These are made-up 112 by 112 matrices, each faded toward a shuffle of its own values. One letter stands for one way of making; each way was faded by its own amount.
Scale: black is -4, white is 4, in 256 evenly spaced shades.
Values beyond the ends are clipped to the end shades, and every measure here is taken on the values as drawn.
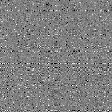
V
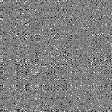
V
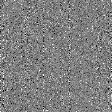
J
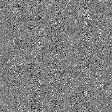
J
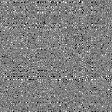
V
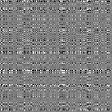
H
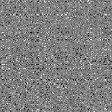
V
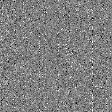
J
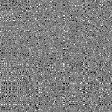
V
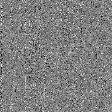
J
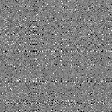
V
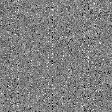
J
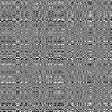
H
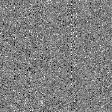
J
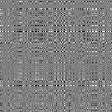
H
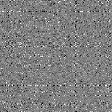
V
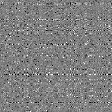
V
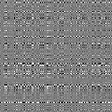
H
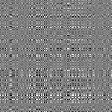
H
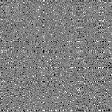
V
